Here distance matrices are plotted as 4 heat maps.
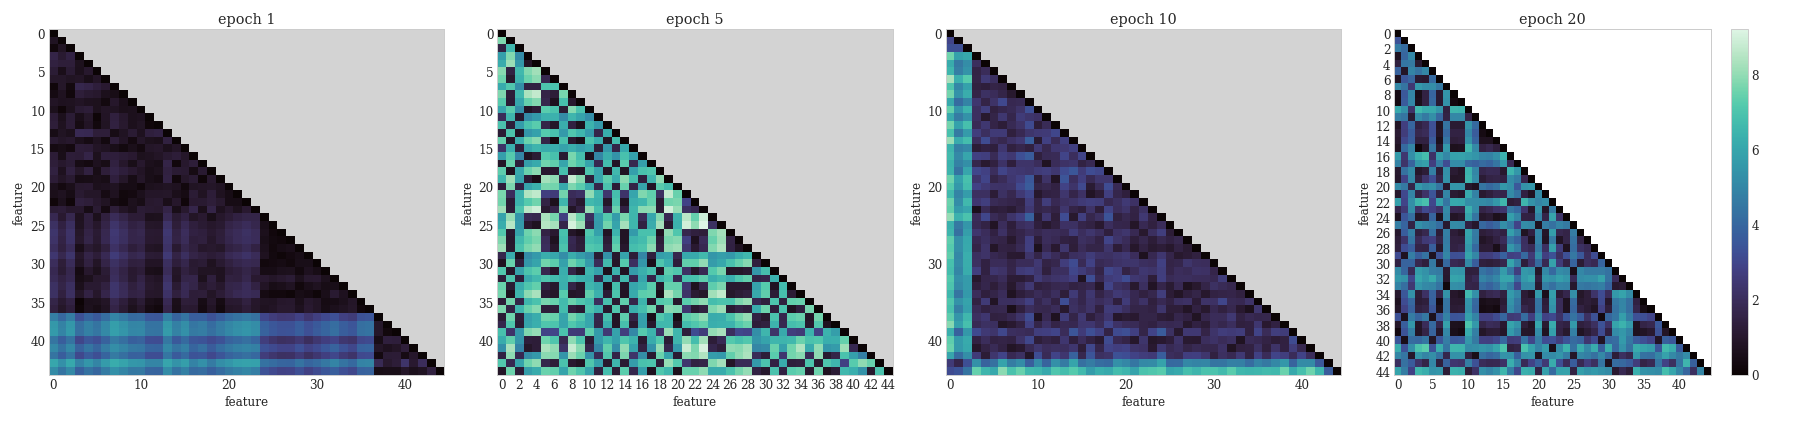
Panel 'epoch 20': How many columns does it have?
45
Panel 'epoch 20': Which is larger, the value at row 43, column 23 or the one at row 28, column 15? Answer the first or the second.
the first
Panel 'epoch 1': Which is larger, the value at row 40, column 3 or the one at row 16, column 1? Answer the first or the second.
the first
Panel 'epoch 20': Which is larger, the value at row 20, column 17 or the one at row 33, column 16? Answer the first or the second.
the second
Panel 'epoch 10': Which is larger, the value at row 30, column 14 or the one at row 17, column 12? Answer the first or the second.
the first
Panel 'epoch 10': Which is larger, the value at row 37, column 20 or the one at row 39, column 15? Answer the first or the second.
the second
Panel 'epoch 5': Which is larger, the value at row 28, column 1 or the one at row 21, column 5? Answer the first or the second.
the second
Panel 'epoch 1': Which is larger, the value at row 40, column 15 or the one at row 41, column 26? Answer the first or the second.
the first
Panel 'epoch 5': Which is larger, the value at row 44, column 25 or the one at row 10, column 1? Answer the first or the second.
the second
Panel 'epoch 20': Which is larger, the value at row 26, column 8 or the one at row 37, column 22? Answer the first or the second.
the second
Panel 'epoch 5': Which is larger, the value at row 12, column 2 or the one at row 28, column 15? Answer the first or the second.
the second
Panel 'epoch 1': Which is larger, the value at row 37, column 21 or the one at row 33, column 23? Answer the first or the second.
the first
